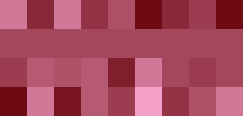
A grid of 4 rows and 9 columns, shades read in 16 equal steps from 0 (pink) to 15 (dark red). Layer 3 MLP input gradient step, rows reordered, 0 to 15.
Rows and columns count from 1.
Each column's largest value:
15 12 14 11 13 15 12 10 15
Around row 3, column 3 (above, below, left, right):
9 14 7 7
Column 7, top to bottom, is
12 9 9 11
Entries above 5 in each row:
7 9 8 6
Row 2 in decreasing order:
9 9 9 9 9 9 9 9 9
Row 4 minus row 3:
5 -3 6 0 -3 -4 2 -2 -5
